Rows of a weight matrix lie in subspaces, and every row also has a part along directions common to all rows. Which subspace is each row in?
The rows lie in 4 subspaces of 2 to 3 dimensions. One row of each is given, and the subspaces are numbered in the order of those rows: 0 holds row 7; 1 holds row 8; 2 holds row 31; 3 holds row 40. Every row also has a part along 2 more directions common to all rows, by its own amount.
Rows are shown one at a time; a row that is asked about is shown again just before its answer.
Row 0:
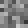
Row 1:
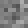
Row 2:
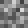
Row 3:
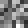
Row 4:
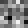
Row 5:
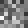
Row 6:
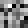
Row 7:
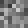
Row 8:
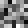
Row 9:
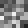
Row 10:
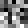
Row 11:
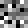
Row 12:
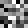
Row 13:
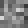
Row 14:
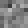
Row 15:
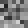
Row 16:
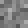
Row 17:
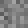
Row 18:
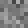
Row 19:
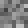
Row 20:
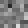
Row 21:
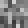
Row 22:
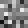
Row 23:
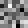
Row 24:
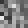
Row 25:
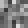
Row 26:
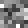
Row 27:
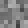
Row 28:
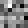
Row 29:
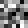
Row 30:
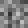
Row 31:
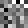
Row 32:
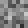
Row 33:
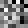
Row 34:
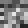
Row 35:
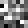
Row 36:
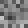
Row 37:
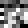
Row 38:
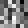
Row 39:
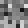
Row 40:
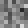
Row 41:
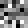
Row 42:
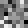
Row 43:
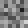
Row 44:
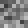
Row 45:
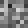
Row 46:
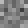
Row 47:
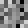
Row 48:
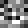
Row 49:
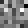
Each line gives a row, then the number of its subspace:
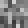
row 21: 1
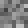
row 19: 1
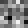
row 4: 3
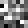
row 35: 0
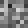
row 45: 0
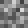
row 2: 3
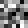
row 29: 3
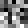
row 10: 3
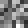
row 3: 1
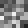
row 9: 3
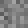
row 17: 2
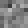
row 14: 0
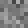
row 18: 2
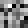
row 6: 0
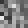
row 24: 2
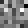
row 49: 3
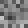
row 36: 2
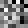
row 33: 2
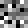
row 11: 1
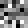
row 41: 1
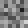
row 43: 2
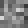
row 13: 0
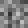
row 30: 0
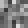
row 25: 1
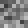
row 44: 0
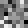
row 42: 1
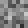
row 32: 3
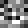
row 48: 3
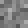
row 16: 0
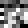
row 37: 3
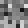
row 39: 1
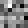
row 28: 0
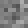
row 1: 2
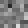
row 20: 0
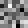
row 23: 1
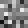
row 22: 1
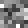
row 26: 0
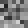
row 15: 0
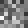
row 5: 2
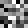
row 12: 2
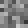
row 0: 3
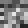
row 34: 3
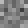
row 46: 3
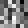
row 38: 2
